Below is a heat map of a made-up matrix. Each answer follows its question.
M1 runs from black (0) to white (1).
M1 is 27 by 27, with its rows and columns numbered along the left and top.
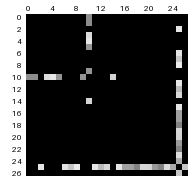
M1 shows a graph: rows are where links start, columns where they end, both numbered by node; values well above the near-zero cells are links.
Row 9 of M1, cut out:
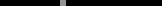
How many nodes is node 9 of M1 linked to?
1
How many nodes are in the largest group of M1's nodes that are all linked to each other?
2
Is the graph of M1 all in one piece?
no
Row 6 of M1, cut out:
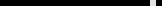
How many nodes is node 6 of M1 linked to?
1
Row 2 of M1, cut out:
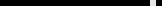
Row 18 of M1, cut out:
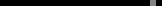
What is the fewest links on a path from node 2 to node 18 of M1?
2
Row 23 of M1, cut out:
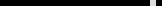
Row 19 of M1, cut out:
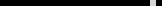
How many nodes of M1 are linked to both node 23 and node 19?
1
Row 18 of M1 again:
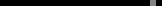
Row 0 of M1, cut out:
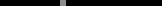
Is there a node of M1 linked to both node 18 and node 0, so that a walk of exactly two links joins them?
no
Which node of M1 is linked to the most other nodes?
node 25
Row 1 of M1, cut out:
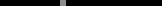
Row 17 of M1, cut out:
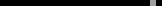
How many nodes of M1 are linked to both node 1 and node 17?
0
